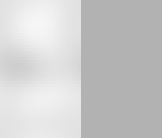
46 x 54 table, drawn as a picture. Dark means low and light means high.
It is made of 1 by 2 panels. Panel 1,1: very high, smooth, faint in contrast. Panel 1,2: high, flat.
